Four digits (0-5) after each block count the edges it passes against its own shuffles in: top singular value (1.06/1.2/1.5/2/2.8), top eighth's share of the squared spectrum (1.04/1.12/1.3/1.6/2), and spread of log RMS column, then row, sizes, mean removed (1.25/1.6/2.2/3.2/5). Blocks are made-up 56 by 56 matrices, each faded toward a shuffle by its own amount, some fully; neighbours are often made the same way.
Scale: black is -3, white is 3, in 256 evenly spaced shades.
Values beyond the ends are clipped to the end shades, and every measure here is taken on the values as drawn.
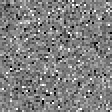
2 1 0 0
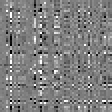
4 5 4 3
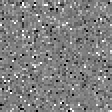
2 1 0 0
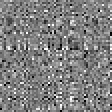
4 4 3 2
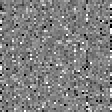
2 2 2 0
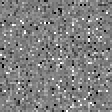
1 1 1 0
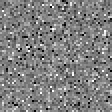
0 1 0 0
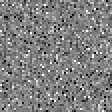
0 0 0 0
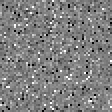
0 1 0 0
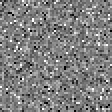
0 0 0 0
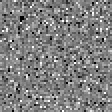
0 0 0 0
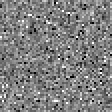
2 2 1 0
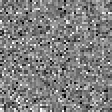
3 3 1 1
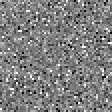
0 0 0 0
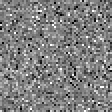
2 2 0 0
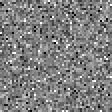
2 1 0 0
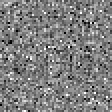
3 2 0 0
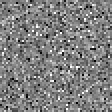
1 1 0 0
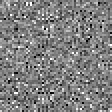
3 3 2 1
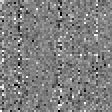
2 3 3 0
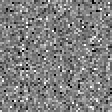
1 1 2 0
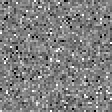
0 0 0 0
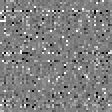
4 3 1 2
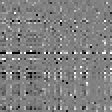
5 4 2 3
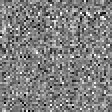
3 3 2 2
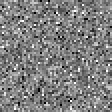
2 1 0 0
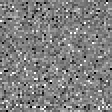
1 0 0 0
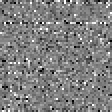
2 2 0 2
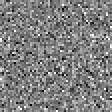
2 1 0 0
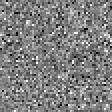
3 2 1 0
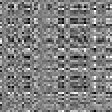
5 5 4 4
